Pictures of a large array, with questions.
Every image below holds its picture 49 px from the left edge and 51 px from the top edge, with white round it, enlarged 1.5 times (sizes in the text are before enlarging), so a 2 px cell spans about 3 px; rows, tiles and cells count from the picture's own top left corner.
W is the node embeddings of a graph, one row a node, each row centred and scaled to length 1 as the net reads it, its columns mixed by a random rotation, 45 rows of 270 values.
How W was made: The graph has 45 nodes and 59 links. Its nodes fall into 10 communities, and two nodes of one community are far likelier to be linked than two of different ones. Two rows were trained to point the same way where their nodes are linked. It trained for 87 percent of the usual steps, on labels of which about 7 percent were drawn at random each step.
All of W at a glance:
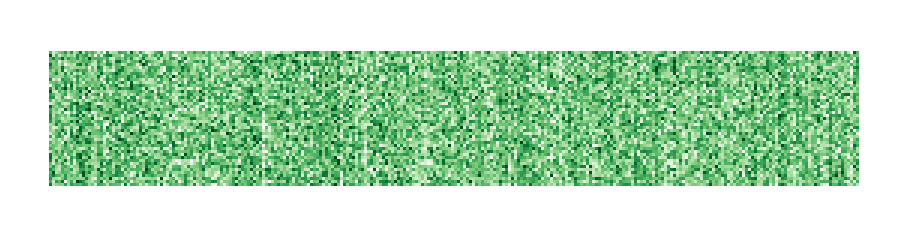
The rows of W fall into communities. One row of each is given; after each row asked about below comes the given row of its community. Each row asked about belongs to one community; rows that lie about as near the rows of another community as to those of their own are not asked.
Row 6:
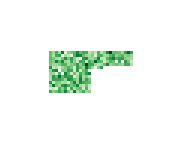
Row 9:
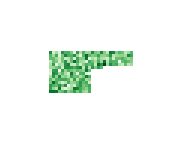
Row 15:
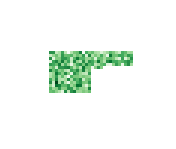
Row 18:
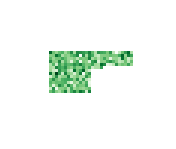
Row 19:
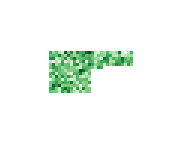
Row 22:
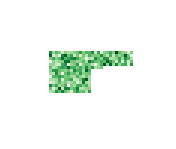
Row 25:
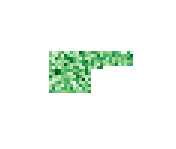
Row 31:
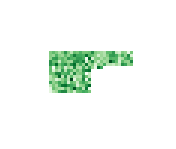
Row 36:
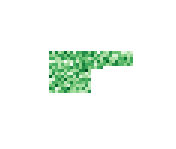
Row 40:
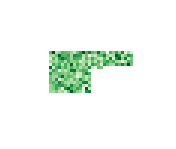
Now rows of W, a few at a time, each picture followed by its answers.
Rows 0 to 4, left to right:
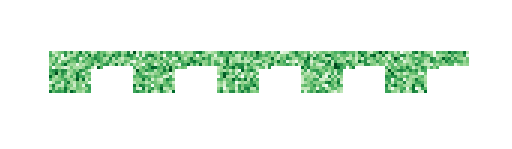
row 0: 25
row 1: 22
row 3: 36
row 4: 22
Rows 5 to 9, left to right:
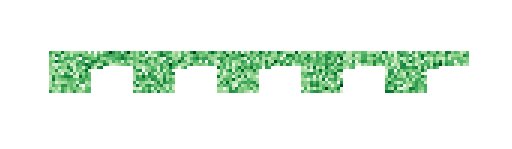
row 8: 31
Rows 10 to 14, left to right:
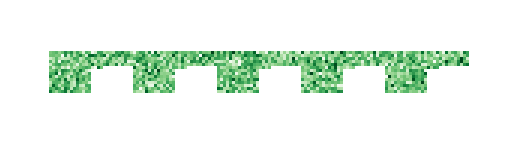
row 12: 36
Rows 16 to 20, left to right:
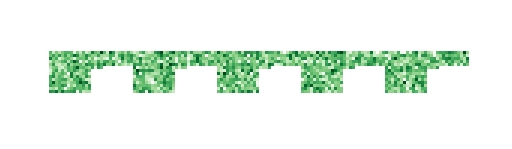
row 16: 9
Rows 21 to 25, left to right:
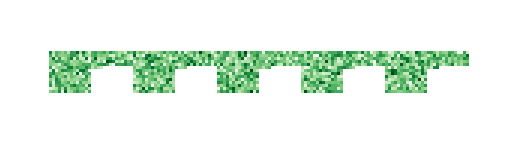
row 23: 18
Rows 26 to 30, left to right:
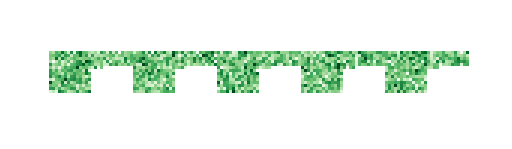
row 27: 15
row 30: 19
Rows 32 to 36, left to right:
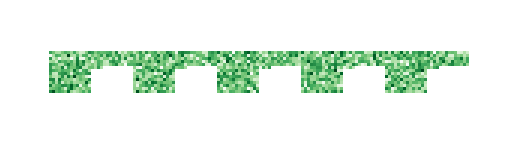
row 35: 15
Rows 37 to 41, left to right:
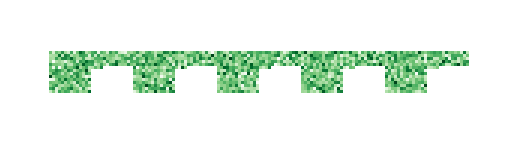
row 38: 40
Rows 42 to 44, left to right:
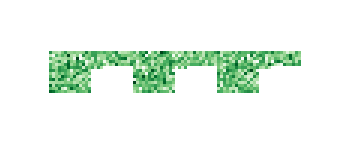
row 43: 6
